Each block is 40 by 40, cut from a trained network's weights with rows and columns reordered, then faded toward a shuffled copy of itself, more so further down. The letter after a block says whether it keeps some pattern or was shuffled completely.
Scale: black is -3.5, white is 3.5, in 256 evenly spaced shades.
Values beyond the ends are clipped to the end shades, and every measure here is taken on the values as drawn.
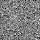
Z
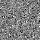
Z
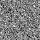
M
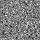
M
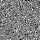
M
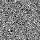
M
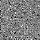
Z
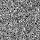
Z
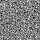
M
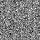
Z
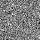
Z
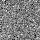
M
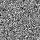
M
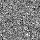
M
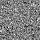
M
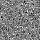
M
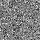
M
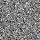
M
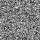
M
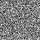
M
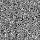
Z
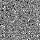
Z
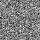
Z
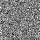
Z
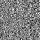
Z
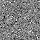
M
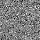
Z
